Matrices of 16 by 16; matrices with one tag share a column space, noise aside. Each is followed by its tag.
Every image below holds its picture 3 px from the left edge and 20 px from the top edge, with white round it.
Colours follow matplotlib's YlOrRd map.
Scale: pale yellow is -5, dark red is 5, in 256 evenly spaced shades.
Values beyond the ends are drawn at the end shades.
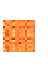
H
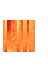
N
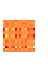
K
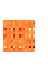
K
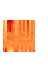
N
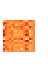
H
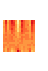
N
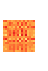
H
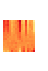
N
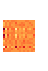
K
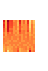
N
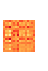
H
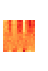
N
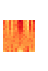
N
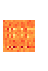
K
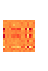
K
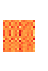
H
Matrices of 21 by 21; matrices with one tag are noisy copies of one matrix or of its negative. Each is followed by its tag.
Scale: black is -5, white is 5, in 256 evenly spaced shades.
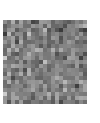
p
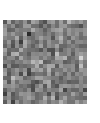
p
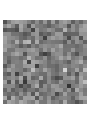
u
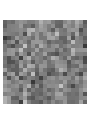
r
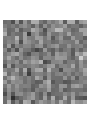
p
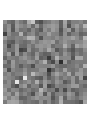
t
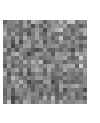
p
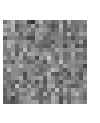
t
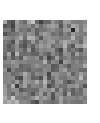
t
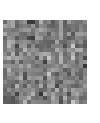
t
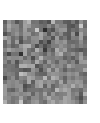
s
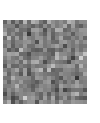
p
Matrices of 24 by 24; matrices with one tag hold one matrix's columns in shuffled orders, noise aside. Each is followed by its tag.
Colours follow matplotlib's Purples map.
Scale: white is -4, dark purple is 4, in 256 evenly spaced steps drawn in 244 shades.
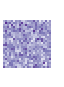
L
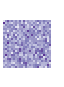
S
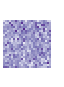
L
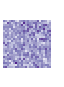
L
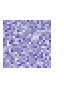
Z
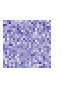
L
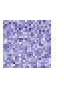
L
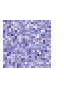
S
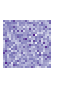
Z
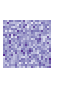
S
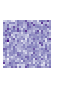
L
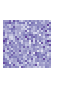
Z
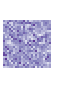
Z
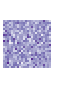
Z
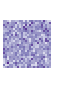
L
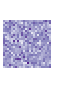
Z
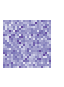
S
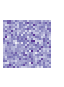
Z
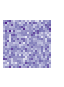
L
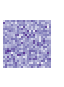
S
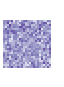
L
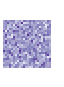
S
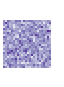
S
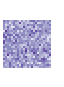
S
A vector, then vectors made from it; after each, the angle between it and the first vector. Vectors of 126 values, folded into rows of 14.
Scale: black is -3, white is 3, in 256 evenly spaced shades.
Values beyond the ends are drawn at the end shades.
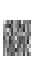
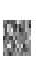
orthogonal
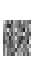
nearly parallel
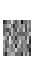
nearly opposite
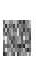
orthogonal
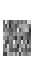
orthogonal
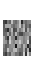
nearly opposite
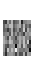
nearly opposite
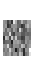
partly aligned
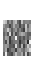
nearly parallel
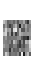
partly aligned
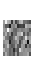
partly aligned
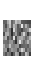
orthogonal
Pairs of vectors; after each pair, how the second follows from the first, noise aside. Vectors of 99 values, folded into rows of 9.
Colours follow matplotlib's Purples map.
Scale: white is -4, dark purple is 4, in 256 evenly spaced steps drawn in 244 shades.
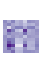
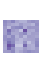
shrunk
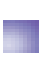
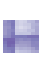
wrapped around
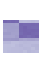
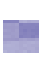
shrunk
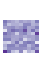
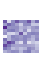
wrapped around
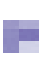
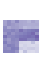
copied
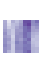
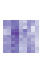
wrapped around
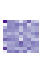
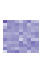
shrunk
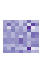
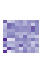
wrapped around
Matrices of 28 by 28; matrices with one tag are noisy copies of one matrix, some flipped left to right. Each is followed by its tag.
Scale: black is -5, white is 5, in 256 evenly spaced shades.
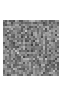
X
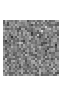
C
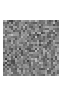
X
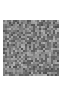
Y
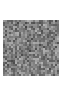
X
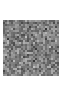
X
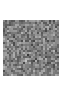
X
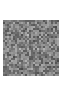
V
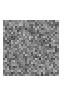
C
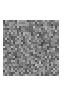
C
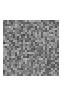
X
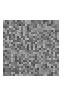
Y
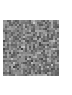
Y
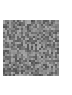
Y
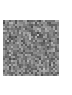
C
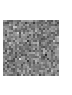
X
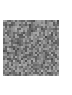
C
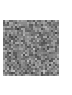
C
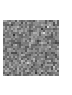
C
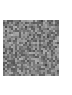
X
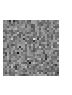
Y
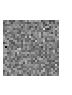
X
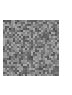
V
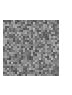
V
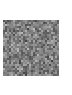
V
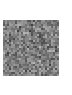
C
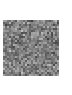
C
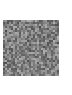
X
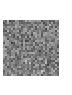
X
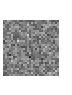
V
